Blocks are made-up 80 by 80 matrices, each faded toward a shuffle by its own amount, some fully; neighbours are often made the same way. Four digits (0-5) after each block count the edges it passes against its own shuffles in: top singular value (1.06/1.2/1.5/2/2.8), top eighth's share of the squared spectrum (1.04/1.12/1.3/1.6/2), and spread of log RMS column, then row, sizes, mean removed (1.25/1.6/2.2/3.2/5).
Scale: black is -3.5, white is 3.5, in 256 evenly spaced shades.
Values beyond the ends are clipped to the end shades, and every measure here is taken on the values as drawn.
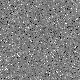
0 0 0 0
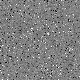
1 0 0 0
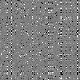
5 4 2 2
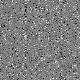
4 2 1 0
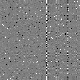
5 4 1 1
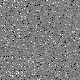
3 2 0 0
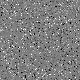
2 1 0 0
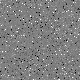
0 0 0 0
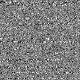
1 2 0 3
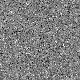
0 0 0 0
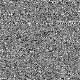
1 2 0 2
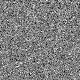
0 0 0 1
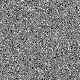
0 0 0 0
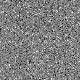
3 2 0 1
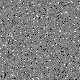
2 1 0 0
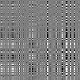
5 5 4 4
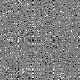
4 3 2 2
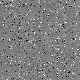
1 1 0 0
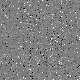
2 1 1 0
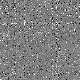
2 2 2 1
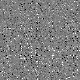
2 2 2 2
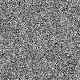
2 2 0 0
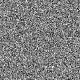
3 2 1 0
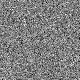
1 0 0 0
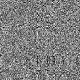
3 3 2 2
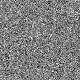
1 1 0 0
